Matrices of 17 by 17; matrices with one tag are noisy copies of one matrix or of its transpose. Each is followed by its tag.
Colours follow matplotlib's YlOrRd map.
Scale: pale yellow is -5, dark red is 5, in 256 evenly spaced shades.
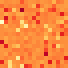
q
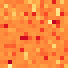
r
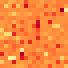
r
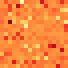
q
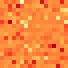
q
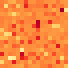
r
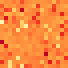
q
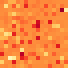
r
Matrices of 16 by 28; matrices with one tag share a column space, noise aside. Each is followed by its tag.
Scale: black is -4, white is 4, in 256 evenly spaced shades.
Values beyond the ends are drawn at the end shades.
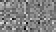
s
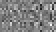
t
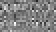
t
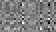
s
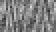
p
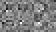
t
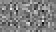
t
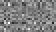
s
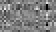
t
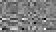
s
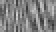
p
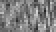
p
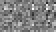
t
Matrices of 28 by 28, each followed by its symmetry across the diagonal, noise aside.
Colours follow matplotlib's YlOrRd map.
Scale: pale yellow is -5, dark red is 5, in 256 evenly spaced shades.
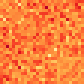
symmetric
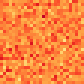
neither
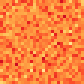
symmetric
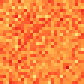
symmetric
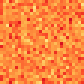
neither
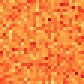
neither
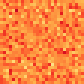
antisymmetric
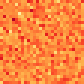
antisymmetric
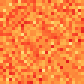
symmetric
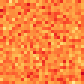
antisymmetric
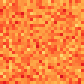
neither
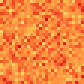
symmetric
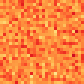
antisymmetric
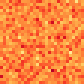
antisymmetric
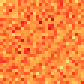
symmetric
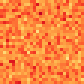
neither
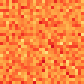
antisymmetric
